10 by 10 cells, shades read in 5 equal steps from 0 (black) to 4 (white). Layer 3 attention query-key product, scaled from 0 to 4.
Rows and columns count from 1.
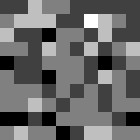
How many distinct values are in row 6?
4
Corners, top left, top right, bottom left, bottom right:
1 1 2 2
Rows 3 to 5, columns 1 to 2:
3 1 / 2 2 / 0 1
